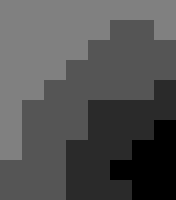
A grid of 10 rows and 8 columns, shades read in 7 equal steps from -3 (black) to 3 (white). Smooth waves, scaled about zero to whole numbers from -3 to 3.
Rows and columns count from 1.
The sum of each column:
-2 -5 -6 -10 -13 -15 -17 -18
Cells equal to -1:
30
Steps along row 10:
same same down same same down same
